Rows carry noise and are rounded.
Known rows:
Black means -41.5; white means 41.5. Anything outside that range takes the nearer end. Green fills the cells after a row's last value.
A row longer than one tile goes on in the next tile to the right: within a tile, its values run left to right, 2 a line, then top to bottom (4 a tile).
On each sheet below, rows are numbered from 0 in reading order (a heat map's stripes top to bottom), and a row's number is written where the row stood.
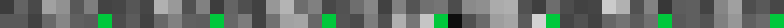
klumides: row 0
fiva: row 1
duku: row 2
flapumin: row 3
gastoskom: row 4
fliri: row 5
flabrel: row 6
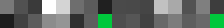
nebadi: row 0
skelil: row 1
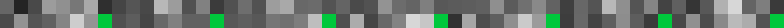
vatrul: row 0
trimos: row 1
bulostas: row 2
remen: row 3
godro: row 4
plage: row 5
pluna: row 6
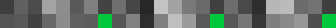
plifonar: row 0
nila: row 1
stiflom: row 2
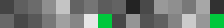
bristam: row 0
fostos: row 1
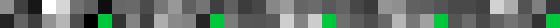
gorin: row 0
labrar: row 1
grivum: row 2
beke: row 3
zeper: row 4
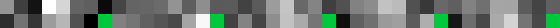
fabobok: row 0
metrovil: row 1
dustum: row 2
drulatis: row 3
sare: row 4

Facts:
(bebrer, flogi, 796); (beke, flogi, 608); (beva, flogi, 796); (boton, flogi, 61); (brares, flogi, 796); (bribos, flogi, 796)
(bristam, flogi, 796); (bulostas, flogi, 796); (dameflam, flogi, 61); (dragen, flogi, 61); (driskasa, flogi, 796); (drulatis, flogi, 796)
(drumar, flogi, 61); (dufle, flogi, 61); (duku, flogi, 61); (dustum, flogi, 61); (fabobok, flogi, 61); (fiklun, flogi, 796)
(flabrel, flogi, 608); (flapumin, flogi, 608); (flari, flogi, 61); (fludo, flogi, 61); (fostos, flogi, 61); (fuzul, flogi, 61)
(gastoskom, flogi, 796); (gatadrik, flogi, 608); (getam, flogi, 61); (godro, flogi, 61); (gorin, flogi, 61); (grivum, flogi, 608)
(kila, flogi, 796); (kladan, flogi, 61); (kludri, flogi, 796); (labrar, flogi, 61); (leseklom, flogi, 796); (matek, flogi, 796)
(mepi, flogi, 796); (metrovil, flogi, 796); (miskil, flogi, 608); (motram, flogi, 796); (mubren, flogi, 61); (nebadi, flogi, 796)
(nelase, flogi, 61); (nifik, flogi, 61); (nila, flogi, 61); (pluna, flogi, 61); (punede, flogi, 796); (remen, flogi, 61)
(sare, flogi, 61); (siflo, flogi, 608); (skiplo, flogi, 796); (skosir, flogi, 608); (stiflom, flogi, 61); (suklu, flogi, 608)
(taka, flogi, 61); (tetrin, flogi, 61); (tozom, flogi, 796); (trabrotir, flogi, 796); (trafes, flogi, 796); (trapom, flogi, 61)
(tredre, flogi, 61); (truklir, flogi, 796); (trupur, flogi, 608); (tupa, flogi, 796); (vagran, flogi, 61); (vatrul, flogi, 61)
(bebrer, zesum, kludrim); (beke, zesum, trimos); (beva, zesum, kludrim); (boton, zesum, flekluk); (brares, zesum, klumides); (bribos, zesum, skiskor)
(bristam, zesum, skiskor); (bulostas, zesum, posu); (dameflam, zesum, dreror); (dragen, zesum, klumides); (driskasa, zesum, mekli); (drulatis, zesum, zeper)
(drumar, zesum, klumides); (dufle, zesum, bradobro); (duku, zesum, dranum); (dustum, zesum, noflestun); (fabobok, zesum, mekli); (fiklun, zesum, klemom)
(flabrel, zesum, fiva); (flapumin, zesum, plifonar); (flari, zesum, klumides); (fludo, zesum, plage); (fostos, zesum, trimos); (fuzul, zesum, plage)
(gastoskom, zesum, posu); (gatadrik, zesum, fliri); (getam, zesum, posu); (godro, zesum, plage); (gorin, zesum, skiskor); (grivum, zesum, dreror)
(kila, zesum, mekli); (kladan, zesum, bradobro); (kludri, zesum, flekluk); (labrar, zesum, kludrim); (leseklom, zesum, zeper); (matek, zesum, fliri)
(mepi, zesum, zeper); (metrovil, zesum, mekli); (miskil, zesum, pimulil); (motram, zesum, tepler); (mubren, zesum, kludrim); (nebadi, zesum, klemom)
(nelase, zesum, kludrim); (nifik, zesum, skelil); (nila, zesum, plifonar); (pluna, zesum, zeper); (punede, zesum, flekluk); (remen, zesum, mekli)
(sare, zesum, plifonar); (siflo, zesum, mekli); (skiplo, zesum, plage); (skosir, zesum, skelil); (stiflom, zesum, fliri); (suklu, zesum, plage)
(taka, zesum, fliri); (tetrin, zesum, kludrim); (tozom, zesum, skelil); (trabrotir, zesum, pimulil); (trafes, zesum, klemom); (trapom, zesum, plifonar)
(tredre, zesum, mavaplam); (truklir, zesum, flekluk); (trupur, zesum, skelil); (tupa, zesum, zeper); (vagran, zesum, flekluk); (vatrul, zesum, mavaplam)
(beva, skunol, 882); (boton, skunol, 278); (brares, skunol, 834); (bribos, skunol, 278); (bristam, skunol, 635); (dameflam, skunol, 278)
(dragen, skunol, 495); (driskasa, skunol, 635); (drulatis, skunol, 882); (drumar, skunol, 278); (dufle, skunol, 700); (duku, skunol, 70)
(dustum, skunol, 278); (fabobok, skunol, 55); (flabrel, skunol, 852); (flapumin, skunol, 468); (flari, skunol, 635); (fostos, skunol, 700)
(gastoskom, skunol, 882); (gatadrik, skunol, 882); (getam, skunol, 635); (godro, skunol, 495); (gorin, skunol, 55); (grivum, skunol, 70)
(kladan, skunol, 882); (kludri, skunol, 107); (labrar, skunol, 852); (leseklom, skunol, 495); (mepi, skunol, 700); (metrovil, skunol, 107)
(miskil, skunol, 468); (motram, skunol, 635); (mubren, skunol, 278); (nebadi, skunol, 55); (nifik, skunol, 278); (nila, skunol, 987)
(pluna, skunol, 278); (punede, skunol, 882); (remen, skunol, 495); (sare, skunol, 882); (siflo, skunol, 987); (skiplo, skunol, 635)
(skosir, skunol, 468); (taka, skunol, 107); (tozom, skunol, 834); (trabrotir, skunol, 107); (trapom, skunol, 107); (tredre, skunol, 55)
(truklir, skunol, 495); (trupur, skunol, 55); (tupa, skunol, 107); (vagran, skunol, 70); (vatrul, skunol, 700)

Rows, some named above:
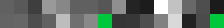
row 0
suklu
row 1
trupur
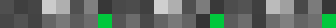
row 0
fliri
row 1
zeper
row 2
mekli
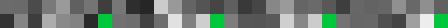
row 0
labrar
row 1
siflo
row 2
grivum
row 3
trabrotir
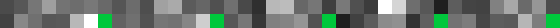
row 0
leseklom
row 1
kila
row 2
stiflom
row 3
nebadi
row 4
taka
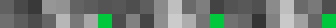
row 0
beke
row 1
drumar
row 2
flari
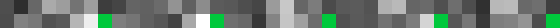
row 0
mepi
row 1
metrovil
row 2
getam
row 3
matek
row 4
stiflom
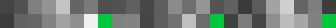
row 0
bribos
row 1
trapom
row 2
nifik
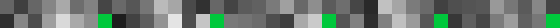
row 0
mubren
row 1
gatadrik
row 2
tupa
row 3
nila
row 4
kludrim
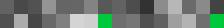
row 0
remen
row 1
vagran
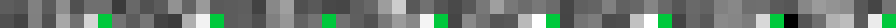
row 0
skosir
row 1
kludri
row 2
flabrel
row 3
driskasa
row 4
leseklom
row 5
truklir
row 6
bebrer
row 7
beva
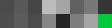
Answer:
tozom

